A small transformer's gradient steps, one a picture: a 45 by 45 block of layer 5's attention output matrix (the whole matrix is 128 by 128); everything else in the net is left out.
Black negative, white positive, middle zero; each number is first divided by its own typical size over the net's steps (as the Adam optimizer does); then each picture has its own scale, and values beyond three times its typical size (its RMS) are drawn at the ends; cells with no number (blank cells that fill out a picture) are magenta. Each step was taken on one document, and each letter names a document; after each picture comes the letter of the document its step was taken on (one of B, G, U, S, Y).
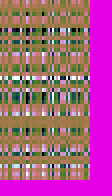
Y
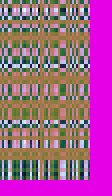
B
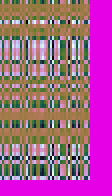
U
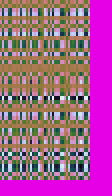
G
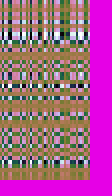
G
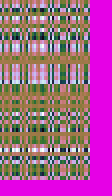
U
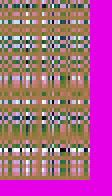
Y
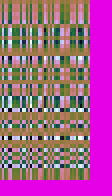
G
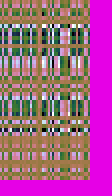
Y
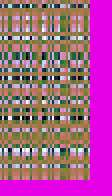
Y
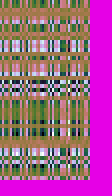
U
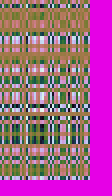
U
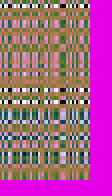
B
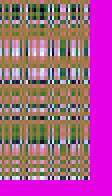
U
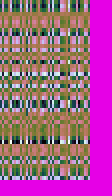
U
